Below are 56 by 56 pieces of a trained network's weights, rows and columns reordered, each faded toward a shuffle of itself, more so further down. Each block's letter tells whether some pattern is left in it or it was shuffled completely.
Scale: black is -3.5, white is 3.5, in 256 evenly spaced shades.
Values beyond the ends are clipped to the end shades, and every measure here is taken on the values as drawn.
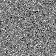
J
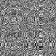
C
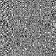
C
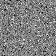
J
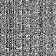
C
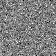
J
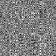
C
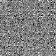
C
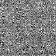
C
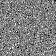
J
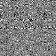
C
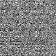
C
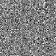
C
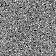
J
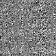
C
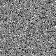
J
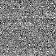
C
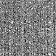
C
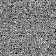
C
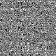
C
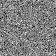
J
